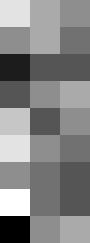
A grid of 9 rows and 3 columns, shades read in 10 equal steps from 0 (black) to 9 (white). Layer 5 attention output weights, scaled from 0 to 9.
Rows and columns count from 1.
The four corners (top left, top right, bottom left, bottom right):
8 5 0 6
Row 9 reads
0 5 6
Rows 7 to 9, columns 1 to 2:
5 4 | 9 4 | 0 5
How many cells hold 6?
4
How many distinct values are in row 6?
3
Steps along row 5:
down up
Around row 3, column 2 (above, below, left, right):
6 5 1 3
